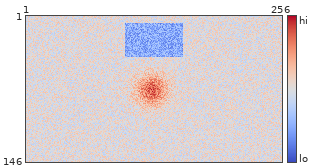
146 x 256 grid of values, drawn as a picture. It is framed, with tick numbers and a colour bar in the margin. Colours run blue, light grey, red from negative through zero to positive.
Odd patch: lower, in the top middle. Ninth with the lowest average: top middle. Ninth with the highest average: centre. Bumps: one, in the centre.
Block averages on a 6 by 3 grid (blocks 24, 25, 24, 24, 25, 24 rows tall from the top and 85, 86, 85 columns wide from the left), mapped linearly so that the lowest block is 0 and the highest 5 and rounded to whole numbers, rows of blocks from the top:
303
303
353
353
333
333
